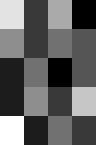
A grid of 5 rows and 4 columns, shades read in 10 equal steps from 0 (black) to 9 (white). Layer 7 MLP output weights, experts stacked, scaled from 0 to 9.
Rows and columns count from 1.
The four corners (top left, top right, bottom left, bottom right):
8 0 9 2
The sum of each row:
16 14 8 15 16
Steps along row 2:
down up down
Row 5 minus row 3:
8 -3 4 -1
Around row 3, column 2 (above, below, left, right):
2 5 1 0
